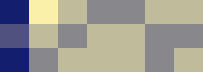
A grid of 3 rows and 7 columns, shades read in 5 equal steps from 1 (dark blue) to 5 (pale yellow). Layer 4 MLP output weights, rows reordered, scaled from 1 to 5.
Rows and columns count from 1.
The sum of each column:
4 12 11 11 11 10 11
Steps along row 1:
up down down same up same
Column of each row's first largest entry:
2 2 3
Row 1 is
1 5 4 3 3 4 4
